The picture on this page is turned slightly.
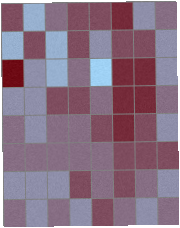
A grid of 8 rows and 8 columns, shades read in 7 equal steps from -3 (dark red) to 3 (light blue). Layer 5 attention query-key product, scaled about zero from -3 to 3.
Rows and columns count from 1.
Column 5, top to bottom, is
-1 1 3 0 -1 0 0 -1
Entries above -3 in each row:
8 8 7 8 8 8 8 8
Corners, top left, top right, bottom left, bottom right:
-1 0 0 0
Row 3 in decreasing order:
3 2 1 1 0 -2 -2 -3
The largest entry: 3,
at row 3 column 5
